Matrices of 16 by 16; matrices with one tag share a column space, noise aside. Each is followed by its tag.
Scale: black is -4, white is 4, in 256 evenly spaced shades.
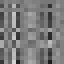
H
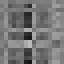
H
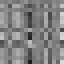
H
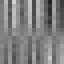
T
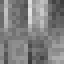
T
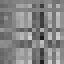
H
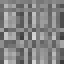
H
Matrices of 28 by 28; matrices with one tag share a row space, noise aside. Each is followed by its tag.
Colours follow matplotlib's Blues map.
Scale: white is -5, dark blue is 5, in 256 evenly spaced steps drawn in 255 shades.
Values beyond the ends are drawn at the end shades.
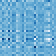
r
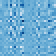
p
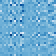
p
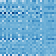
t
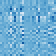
p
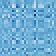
r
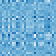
r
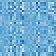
p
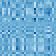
r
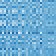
t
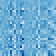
p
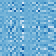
p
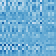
t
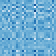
r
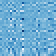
p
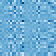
p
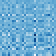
r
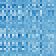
t
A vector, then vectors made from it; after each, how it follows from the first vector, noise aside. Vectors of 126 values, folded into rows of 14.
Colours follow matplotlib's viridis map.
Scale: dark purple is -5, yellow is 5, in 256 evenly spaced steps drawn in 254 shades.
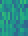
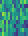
scaled up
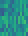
reversed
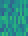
reversed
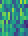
scaled up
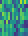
scaled up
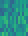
reversed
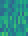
reversed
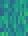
reversed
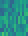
reversed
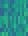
reversed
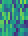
scaled up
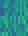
reversed
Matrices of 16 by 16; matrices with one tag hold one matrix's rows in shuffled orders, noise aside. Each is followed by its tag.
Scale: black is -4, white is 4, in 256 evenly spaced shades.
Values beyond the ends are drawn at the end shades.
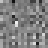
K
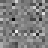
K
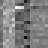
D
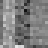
D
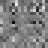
K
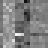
D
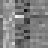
D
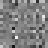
K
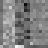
D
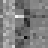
D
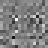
K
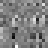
K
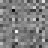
K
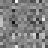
K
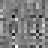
K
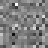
K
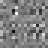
K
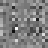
K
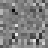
K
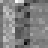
D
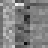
D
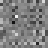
K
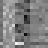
D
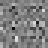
K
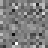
K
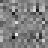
K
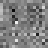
K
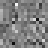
K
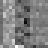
D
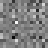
K
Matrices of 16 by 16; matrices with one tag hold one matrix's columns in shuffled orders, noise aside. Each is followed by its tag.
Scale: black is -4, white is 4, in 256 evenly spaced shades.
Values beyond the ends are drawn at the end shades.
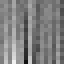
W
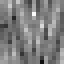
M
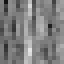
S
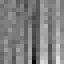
W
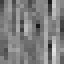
S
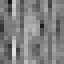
S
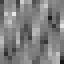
M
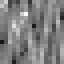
M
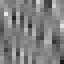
M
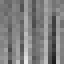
W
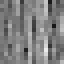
S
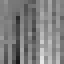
W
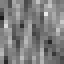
M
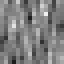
M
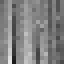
W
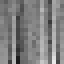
W
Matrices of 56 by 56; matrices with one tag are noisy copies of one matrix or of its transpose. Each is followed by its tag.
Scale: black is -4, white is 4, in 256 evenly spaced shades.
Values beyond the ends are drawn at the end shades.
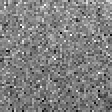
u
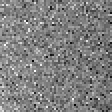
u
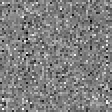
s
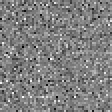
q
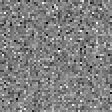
q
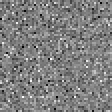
q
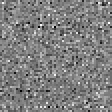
s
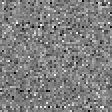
s
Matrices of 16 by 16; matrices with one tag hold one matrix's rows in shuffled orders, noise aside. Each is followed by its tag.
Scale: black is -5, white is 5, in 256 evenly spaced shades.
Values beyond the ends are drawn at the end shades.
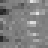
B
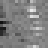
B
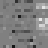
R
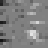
B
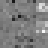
R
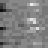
B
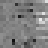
R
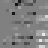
R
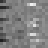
B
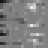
B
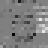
R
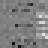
R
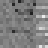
R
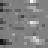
B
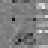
R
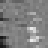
B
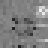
R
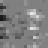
B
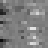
B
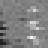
B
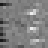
B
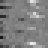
B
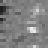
B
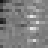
B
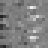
B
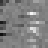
B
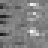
B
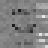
R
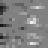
B
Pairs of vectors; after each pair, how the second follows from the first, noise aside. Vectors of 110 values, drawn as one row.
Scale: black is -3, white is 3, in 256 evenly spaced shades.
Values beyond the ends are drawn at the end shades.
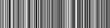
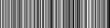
shuffled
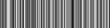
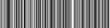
negated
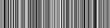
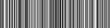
negated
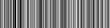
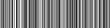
negated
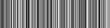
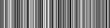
shuffled
